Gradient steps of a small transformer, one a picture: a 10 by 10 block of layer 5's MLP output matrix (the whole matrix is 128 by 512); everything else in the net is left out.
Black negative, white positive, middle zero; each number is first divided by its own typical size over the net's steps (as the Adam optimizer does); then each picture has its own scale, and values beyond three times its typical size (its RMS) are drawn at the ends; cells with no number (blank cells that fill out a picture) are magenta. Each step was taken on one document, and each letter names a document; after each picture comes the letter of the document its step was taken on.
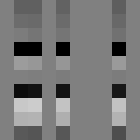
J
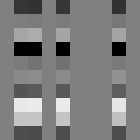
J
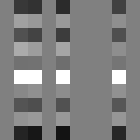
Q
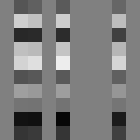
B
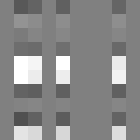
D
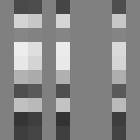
B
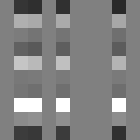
J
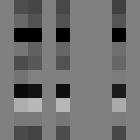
J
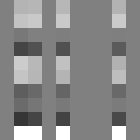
D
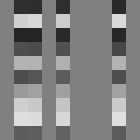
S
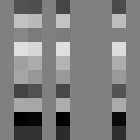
B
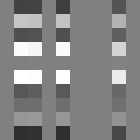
Q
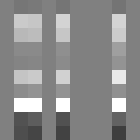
B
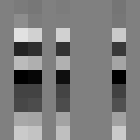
J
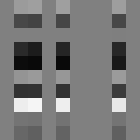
J
